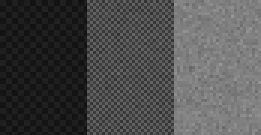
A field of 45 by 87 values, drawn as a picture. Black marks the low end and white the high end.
The table splits into one row of 3 panels. Panel 1,1: very low, checkered, faint in contrast. Panel 1,2: low, checkered. Panel 1,3: middling, fine-grained, faint in contrast.
